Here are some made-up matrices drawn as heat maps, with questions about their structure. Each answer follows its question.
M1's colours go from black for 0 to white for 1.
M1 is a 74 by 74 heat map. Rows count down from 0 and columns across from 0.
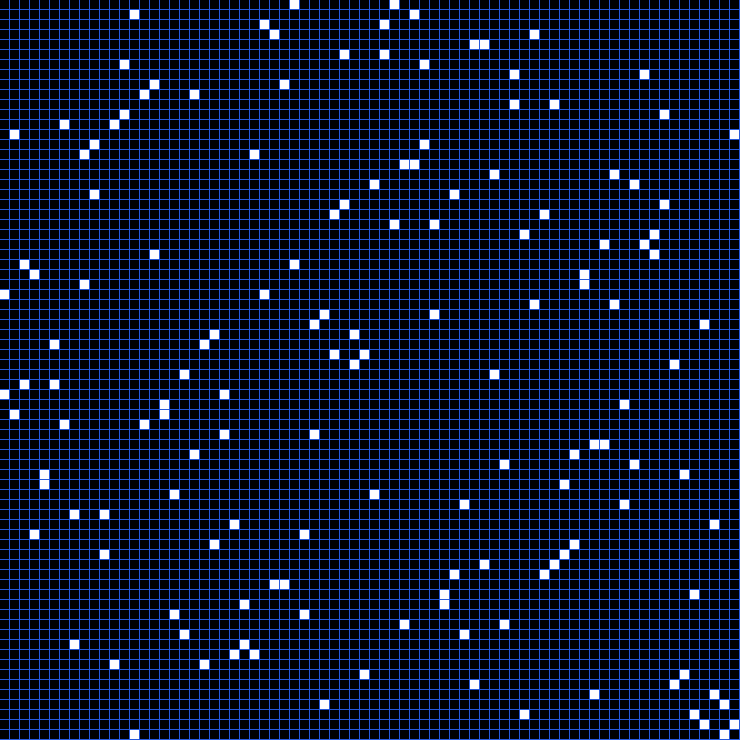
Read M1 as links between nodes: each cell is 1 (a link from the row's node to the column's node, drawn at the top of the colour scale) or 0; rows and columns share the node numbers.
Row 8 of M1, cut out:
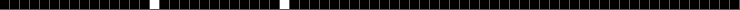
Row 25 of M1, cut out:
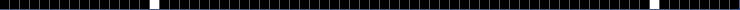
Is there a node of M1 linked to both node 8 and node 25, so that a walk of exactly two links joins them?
yes
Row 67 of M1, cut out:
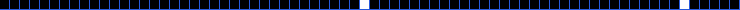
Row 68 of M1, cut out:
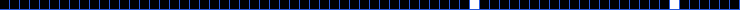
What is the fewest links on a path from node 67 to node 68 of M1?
1
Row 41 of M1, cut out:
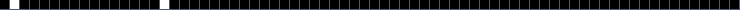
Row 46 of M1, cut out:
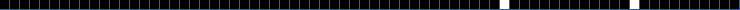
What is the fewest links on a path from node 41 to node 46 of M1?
5
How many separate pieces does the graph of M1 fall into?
1
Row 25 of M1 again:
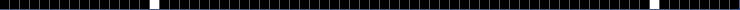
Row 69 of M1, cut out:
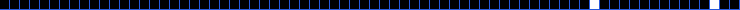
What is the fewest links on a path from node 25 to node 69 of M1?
5
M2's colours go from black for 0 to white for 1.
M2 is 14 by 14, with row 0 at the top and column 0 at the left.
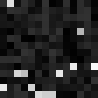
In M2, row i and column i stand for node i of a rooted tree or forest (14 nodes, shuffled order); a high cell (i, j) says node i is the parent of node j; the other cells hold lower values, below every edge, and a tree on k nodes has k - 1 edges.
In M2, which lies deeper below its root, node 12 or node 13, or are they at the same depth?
node 13
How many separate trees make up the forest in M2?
2
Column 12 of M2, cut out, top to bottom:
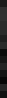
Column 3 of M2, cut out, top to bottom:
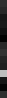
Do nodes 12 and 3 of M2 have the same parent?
no
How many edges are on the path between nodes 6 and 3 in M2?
4
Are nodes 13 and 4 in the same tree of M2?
no
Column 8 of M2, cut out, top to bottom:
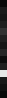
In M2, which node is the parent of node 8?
10
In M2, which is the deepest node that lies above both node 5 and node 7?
13
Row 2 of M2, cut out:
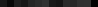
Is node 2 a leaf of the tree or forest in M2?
yes
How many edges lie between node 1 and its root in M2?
2
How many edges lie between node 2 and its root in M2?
2
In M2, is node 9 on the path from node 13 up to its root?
yes
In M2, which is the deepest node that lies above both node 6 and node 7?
13
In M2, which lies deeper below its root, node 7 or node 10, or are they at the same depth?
node 7
